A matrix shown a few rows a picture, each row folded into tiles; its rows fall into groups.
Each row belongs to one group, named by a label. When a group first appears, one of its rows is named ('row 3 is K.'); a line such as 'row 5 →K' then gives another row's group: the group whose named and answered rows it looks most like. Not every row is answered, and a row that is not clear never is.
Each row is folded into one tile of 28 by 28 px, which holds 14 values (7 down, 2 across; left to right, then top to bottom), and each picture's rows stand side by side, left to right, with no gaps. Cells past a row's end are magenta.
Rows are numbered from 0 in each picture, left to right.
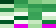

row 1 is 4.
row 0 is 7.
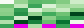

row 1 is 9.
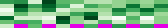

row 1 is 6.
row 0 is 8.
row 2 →9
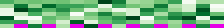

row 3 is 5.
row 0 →8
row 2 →4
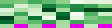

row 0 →9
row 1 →8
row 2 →4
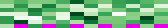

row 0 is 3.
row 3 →9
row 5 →9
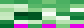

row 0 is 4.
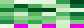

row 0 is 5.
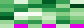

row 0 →4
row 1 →6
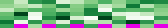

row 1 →7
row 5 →7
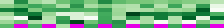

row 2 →3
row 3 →7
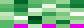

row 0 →6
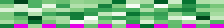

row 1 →9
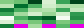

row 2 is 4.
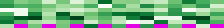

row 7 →9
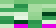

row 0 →3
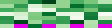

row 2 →3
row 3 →4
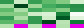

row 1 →3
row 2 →4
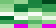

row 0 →8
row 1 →6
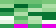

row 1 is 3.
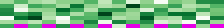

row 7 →7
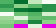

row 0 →6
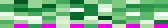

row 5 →4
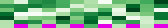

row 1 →6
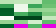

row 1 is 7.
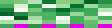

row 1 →5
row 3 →7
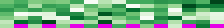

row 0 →4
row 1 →3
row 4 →5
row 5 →7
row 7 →6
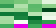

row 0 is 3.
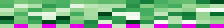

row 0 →9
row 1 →3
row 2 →9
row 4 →3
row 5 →7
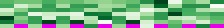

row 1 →3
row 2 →3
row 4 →3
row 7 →5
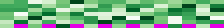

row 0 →4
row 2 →5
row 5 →9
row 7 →8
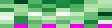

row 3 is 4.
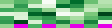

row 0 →3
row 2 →6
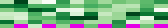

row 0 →6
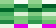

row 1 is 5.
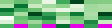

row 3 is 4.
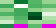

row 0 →5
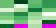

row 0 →5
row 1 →4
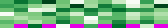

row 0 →6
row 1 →5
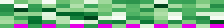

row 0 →5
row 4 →7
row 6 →7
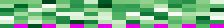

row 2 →3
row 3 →6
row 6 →6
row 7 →8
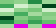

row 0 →9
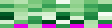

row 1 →3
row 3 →4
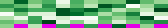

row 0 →6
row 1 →3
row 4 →5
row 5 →8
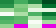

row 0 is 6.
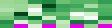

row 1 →8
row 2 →4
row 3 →7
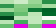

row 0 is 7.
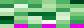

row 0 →9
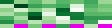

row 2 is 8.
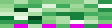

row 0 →8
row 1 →9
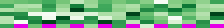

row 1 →3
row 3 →3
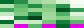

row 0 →7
